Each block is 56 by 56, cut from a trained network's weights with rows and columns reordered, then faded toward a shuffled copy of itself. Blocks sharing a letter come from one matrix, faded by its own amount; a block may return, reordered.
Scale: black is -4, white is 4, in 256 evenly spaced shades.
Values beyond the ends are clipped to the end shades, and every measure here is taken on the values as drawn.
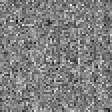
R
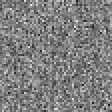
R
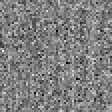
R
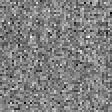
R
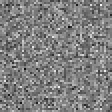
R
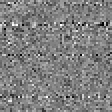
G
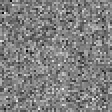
R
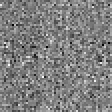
R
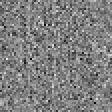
R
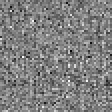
R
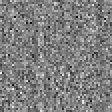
R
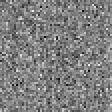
R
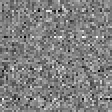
G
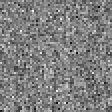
R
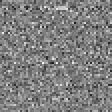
G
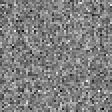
R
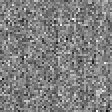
R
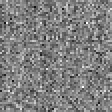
R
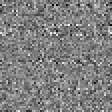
G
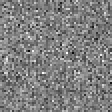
R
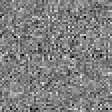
G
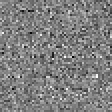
G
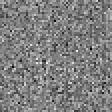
R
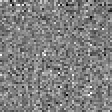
G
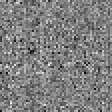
R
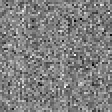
R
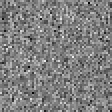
R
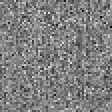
R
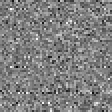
G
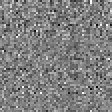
G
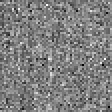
R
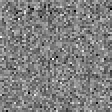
R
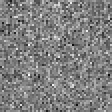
R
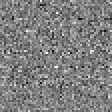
G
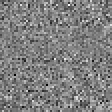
G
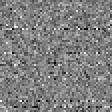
G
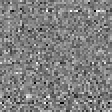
G
